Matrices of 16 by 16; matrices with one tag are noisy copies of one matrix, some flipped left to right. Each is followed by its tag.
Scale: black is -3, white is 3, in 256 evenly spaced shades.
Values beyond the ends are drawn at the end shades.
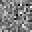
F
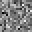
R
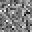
R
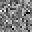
R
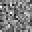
F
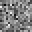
F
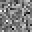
R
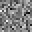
R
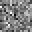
F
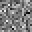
R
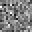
F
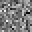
R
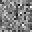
F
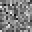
F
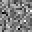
R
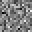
R
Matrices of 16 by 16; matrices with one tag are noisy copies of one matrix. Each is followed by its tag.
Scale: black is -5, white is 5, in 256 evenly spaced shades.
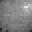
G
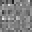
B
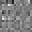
B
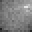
G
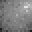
G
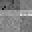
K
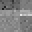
K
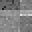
K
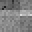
K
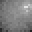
G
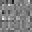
B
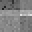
K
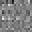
B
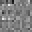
B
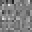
B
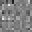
B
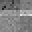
K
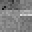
K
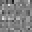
B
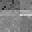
K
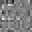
B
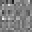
B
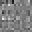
B
